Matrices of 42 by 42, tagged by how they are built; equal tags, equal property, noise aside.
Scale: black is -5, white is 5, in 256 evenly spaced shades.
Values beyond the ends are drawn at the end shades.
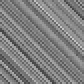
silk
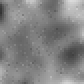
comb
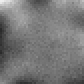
comb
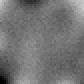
comb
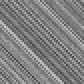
silk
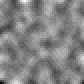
comb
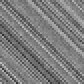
silk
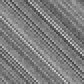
silk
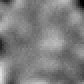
comb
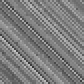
silk
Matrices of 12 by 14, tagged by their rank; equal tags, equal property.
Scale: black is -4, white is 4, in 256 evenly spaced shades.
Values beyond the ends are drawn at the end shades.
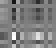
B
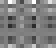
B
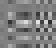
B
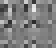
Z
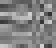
Z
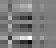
B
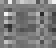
Z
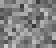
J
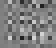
Z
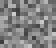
J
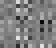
Z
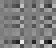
B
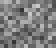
J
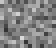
J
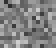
J
